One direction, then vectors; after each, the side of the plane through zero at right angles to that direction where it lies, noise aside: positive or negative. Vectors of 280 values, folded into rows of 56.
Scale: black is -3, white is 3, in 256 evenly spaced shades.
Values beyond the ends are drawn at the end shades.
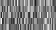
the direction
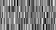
negative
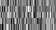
positive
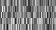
negative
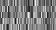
negative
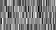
negative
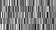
negative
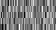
positive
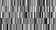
negative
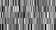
positive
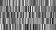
positive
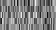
negative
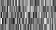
positive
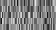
negative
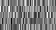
positive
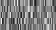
positive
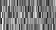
negative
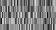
negative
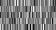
positive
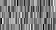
negative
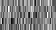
positive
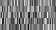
positive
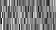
negative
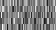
negative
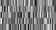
positive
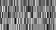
negative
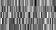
positive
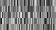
negative
